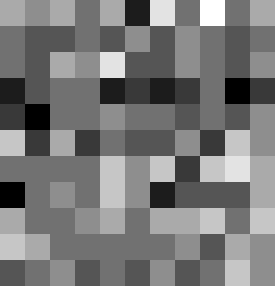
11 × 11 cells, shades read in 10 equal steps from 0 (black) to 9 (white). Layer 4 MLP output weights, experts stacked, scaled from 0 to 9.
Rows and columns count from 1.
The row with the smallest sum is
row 4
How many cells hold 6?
14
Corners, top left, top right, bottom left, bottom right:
6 6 3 5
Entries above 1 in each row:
10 11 11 7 10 11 11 9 11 11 11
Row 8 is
0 4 5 4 7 5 1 3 3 3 6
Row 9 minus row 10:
-1 -2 0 1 2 0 2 1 4 -2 2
